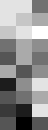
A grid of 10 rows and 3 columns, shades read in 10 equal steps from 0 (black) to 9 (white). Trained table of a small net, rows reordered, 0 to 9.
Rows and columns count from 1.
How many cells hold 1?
2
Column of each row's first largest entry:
1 1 3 2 2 1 3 3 3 1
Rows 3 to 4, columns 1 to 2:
7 8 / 4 6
